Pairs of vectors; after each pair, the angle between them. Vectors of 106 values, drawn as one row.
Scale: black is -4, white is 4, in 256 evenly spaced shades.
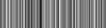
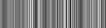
orthogonal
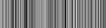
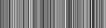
partly opposed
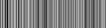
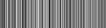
partly opposed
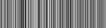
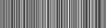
partly opposed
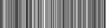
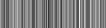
partly opposed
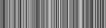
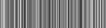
nearly opposite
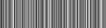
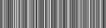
partly aligned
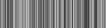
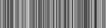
nearly parallel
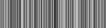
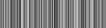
nearly parallel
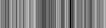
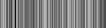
partly opposed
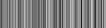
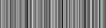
orthogonal
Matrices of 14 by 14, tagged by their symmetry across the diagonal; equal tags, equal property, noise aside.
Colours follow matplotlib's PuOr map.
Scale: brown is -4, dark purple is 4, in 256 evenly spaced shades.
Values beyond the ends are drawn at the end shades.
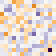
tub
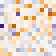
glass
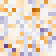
glass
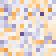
glass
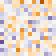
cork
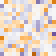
cork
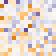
cork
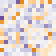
tub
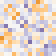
tub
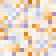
tub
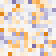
cork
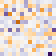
glass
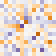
cork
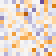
glass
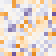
tub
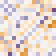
tub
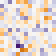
glass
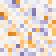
cork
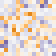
tub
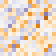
tub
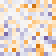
cork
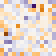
cork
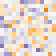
glass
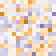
glass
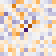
cork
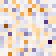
glass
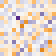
tub
